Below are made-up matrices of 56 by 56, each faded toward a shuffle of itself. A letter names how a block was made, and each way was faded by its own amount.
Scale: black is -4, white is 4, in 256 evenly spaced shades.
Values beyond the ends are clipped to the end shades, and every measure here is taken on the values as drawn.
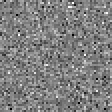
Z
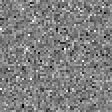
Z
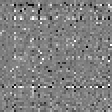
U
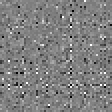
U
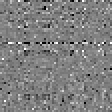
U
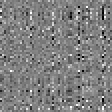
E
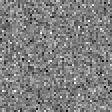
Z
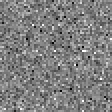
Z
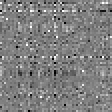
U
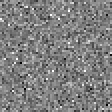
Z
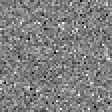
Z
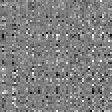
E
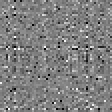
U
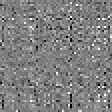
U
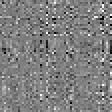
E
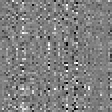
E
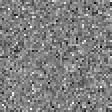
Z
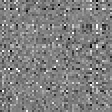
U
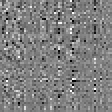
E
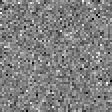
Z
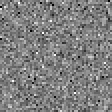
Z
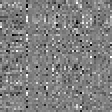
E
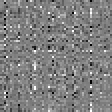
E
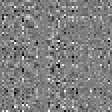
E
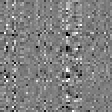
E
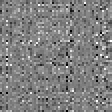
E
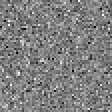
Z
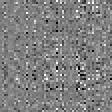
E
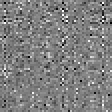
U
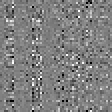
E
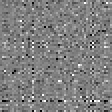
U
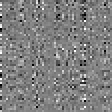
E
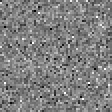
Z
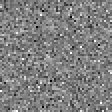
Z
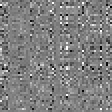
E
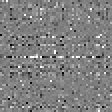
U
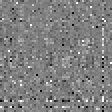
U
